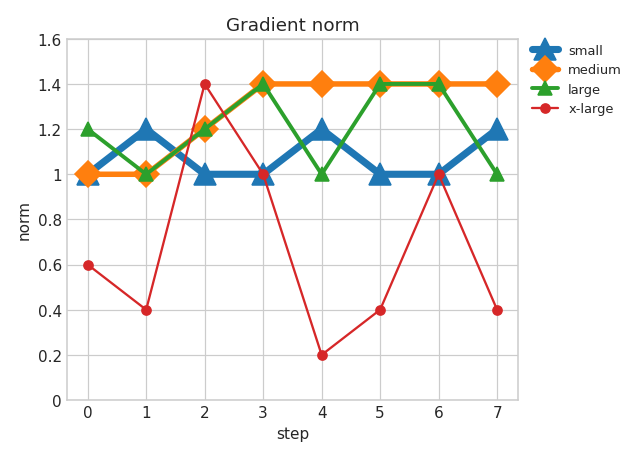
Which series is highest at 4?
medium
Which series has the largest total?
medium
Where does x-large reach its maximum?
2
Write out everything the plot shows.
Title: Gradient norm
x-axis: step, ticks 0 1 2 3 4 5 6 7
y-axis: norm, ticks 0 0.2 0.4 0.6 0.8 1 1.2 1.4 1.6
Legend: small, medium, large, x-large
Values:
small: 1 1.2 1 1 1.2 1 1 1.2
medium: 1 1 1.2 1.4 1.4 1.4 1.4 1.4
large: 1.2 1 1.2 1.4 1 1.4 1.4 1
x-large: 0.6 0.4 1.4 1 0.2 0.4 1 0.4
